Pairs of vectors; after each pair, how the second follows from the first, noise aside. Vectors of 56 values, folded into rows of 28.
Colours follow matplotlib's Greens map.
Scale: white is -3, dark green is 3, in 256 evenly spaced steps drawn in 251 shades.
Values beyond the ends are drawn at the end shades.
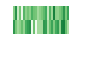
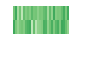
shrunk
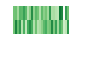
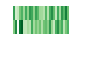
reversed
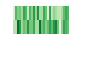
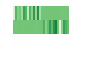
partly zeroed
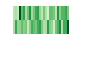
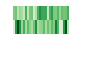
shuffled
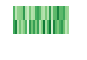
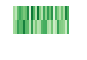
reversed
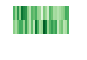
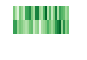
reversed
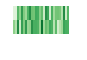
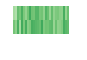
shrunk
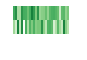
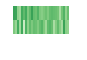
shrunk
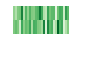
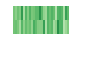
shrunk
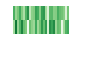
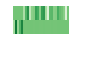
partly zeroed
